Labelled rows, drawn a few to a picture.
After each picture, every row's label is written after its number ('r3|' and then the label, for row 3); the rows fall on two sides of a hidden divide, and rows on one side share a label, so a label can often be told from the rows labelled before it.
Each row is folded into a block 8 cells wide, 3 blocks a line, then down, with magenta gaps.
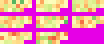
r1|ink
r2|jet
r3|jet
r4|jet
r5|jet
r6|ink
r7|jet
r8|jet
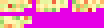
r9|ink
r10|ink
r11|jet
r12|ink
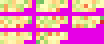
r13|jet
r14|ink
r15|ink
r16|jet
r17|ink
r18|jet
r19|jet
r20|jet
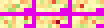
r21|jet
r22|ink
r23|ink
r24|jet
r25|jet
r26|jet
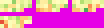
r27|ink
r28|ink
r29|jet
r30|jet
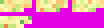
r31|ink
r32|jet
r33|ink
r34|jet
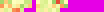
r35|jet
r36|jet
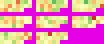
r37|ink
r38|ink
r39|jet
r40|jet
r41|ink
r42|jet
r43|jet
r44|jet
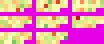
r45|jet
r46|ink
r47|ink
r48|ink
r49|ink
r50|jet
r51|jet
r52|ink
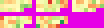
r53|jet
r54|jet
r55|ink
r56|ink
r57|jet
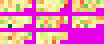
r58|ink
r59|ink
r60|ink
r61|jet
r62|ink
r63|jet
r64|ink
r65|jet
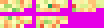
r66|jet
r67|ink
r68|jet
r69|jet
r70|jet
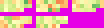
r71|jet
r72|jet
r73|jet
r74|jet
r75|jet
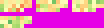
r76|jet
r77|jet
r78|ink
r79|jet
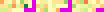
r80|jet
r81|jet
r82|jet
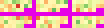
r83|ink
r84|ink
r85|jet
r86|ink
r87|ink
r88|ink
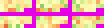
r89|ink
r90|ink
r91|ink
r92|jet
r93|jet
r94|jet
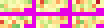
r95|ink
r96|jet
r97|jet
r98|ink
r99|jet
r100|ink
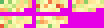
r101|jet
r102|jet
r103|ink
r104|ink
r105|jet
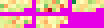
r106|jet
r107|ink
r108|ink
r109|ink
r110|ink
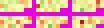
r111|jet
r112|jet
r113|jet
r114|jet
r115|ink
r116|ink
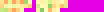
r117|jet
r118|ink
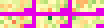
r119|jet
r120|ink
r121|ink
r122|jet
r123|ink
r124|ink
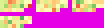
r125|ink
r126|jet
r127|jet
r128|ink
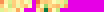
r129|jet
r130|jet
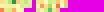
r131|ink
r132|jet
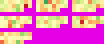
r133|ink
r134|jet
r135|ink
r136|ink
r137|ink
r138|ink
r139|ink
